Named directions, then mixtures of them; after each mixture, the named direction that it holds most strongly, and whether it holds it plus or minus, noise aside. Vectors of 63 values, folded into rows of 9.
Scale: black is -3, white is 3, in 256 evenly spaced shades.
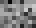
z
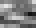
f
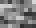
f, plus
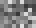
z, minus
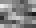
f, plus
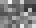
z, minus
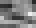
f, minus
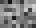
z, plus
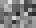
z, minus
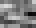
f, plus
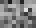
z, plus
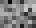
z, plus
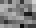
f, plus
